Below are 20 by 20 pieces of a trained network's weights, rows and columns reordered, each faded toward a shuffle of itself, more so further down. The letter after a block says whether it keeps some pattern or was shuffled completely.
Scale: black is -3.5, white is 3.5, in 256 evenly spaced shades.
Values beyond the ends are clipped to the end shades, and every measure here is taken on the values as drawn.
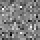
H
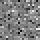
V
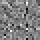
H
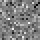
V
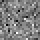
V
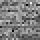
H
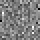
V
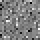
V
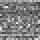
H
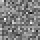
V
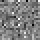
H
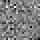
H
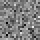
V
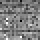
H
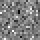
V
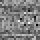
H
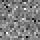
V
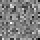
H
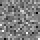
V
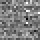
H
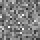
V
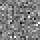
V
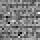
H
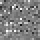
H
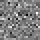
H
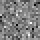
V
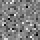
V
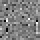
H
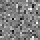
V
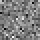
V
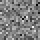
V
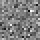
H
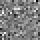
H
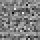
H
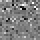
H
